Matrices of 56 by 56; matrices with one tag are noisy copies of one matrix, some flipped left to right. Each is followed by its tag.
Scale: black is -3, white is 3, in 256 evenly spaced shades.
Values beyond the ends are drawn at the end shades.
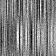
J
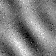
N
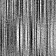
J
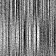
J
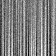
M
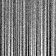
M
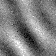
N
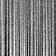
M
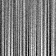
M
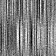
J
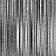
J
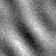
N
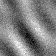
N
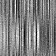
J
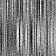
J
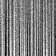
M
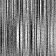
J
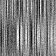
J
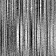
J
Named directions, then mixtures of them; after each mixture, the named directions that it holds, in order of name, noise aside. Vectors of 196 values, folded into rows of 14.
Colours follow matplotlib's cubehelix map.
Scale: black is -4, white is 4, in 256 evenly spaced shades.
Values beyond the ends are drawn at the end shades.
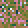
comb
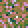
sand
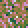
sand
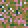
comb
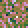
sand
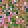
comb, sand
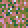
comb, sand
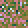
comb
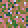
comb, sand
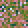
comb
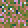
comb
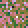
comb, sand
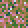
comb, sand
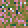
comb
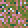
comb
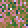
comb, sand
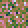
comb, sand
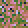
comb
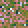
comb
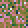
comb, sand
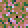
sand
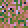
comb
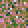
comb, sand
